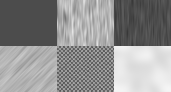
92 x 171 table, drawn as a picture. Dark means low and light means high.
It is made of 2 by 3 panels. Panel 1,1: low, flat. Panel 1,2: high, streaked downward. Panel 1,3: low, streaked downward, faint in contrast. Panel 2,1: high, slanting up to the right, faint in contrast. Panel 2,2: middling, checkered, strong in contrast. Panel 2,3: very high, smooth, faint in contrast.
